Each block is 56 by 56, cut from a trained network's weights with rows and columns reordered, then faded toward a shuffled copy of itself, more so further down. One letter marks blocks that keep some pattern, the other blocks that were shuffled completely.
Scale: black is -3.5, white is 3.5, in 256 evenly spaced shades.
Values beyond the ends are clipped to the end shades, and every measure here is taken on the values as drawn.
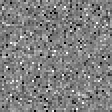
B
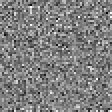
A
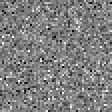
B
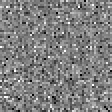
A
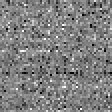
A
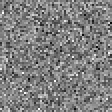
B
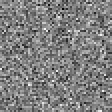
A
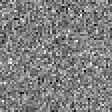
B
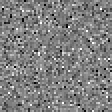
B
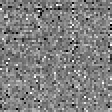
A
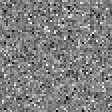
B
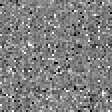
A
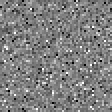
B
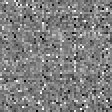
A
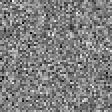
B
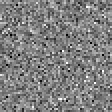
B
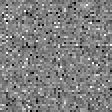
A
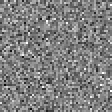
A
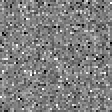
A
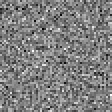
B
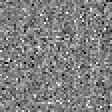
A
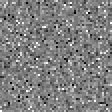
B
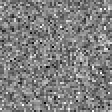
B
